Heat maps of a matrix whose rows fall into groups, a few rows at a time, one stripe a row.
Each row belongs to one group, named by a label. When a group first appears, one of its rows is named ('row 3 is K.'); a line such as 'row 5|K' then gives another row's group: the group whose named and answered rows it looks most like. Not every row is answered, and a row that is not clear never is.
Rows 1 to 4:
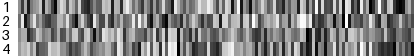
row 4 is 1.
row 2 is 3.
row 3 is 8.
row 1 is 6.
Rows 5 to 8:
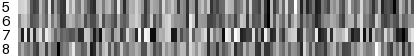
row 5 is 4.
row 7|6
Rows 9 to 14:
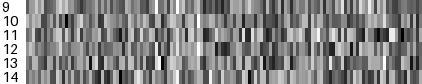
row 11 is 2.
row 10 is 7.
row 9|1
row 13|7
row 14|3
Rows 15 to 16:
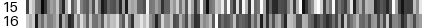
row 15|2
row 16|4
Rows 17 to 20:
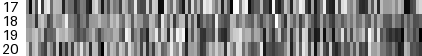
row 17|6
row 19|1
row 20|7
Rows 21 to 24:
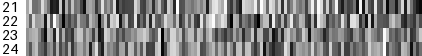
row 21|3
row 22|6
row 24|7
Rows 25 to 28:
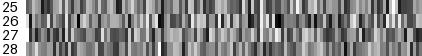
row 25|2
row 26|6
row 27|3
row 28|7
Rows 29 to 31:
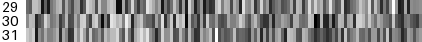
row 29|2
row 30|8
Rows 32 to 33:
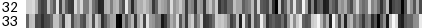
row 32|4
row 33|2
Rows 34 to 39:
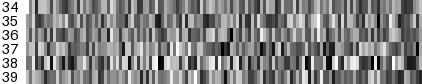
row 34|6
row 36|6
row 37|1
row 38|6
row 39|7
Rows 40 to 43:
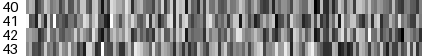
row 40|8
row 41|6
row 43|3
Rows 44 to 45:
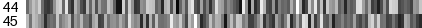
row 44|2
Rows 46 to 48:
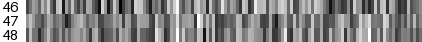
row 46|3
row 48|8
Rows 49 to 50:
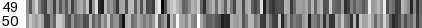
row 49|7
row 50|1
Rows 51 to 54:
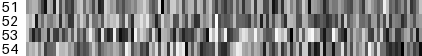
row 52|4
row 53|3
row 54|1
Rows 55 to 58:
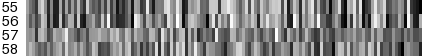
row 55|3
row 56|3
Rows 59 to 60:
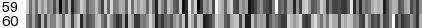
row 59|7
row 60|2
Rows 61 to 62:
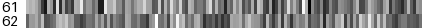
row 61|4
